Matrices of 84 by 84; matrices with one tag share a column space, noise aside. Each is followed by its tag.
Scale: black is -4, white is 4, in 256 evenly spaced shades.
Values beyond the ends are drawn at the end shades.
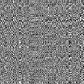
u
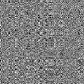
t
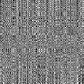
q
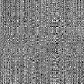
q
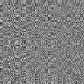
u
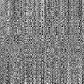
q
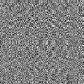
u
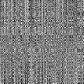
q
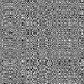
t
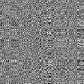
t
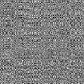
t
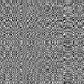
u
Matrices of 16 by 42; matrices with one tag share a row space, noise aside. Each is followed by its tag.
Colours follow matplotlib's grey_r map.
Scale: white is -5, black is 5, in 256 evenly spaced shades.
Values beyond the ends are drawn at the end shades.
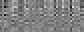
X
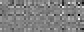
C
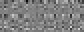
X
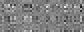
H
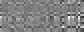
C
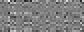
H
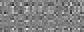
X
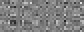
H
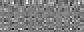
X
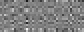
X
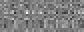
X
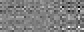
C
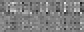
H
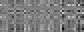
C
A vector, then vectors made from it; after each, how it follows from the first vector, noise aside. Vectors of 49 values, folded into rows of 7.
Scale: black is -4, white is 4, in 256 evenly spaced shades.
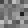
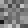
wrapped around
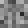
sign-scrambled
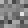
negated
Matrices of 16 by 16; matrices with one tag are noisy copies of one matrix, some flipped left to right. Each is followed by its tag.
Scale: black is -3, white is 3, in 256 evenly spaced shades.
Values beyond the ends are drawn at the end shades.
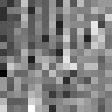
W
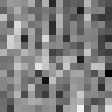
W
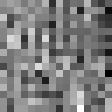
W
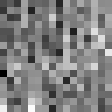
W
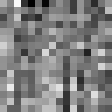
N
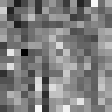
N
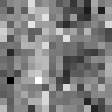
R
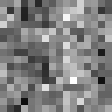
R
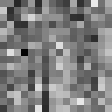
N
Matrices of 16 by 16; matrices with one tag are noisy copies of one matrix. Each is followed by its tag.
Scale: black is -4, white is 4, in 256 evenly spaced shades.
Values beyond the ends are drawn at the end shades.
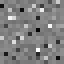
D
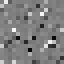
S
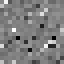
S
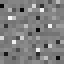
D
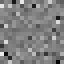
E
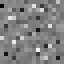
D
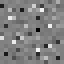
D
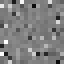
E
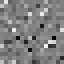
S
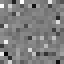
E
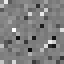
S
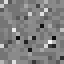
S
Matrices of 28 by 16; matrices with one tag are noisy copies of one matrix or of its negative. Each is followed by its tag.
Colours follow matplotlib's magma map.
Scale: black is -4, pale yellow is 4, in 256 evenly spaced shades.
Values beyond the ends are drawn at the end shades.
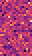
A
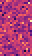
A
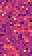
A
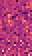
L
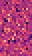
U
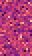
A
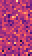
L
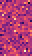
A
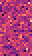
A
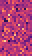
U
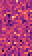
L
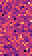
A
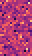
A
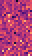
L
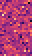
A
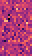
U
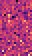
L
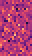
U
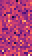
L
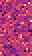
A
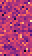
A
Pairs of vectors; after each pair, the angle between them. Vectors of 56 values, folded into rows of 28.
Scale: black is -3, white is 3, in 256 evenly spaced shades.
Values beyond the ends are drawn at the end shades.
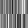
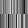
nearly opposite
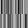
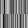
orthogonal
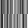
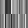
orthogonal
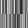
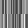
partly aligned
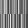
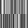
orthogonal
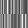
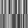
partly aligned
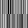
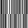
nearly opposite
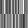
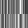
orthogonal
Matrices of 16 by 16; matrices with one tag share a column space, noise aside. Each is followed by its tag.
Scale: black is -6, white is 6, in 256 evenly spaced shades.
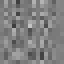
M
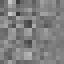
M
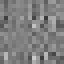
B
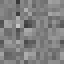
M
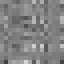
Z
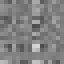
Z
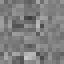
B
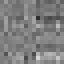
B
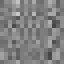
M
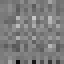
Z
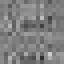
B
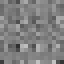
Z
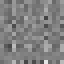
Z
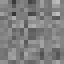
M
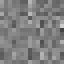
M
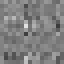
B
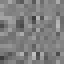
B
